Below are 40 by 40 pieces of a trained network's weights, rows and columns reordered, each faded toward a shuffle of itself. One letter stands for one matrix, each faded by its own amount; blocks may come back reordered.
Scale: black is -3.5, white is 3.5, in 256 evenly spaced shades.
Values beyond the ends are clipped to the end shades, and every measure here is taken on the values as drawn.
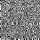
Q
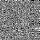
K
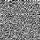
Q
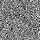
K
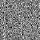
K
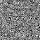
K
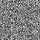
K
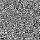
Q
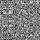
Q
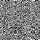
Q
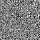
K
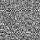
Q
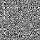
Q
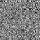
Q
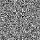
Q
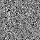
K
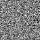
K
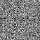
Q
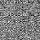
Q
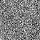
K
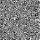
K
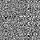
Q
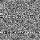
Q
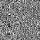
Q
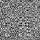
Q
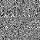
K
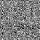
Q
